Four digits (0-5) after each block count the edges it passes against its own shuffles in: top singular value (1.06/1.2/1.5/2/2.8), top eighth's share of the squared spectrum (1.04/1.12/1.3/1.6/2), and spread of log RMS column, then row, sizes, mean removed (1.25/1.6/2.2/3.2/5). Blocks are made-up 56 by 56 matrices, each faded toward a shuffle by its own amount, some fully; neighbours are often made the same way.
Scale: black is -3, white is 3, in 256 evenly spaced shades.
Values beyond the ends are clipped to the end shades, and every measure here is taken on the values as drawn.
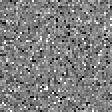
1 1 0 0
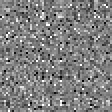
3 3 1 1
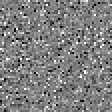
0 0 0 0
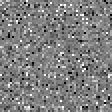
3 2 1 1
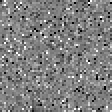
1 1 0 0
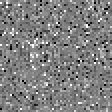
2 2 0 0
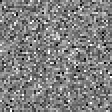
2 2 0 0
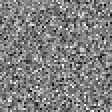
0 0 0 0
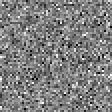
1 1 0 0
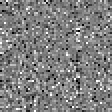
3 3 1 0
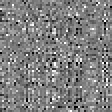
4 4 2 2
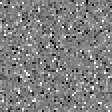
0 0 0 0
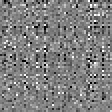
4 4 3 2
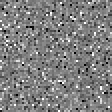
0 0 0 0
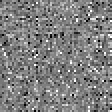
3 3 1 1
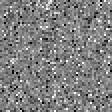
3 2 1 0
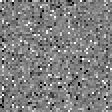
1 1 1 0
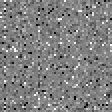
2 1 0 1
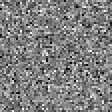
1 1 0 0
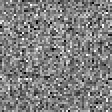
2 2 1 1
